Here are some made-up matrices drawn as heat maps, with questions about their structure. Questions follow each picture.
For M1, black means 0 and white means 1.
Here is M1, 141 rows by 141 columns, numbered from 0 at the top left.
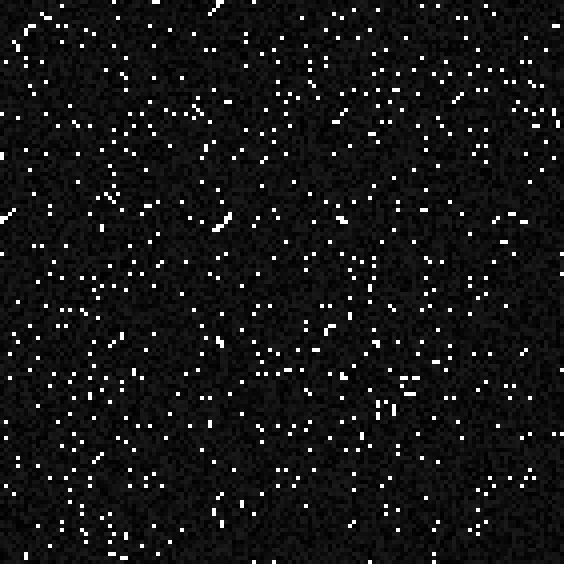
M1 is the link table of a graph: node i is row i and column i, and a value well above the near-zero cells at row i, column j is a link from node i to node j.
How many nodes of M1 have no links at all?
5
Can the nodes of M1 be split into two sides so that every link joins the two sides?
yes
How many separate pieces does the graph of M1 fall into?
6
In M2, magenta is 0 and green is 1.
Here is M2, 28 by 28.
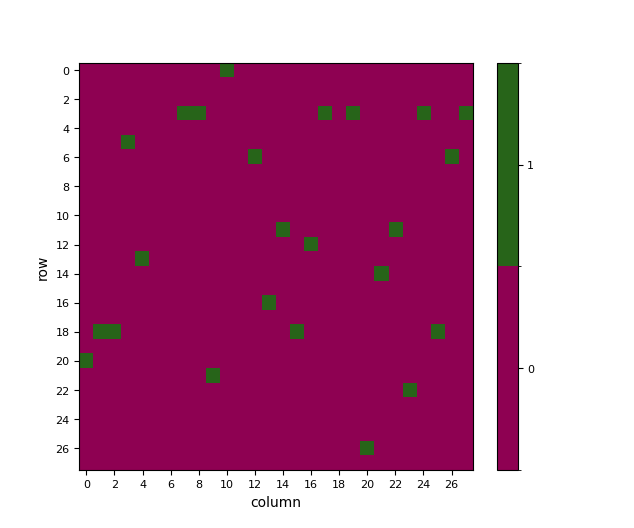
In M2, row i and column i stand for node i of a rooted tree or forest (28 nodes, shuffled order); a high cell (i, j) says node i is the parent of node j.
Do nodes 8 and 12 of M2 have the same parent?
no
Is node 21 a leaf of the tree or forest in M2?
no
